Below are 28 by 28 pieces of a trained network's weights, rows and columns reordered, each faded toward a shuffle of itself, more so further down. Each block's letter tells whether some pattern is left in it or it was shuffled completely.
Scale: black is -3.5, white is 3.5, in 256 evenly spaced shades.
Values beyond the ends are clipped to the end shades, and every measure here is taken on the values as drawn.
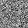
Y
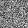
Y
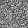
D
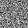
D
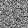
D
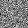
Y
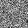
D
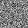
D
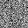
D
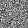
Y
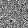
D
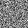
Y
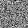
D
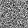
Y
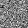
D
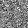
Y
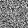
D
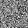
D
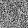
Y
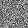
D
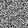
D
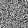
D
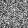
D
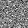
Y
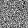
D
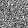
Y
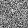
Y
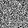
Y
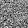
Y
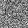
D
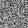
Y
